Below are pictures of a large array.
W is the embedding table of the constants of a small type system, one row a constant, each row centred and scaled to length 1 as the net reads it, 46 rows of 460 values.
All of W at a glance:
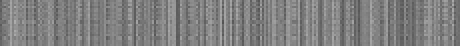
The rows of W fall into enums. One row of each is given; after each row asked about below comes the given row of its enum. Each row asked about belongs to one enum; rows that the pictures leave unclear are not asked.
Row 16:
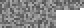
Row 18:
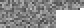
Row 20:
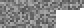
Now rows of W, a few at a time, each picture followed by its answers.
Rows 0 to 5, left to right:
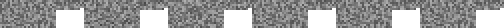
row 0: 16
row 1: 18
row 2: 20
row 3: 16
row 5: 16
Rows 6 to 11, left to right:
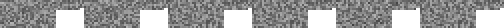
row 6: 20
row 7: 20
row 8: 16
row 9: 16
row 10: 18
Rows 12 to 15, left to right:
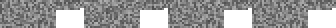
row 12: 16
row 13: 20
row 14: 16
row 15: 16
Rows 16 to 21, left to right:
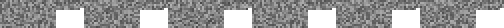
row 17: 20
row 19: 16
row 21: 20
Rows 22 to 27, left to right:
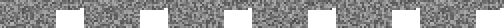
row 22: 20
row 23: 20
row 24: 16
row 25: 18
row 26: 16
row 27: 20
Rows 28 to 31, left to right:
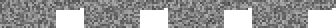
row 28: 16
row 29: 20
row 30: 18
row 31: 20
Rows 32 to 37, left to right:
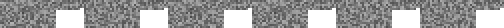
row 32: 20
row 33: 16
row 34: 20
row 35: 20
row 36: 16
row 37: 16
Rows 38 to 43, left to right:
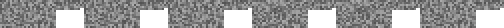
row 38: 16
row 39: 16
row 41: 20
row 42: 20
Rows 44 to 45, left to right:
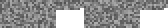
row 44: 16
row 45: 20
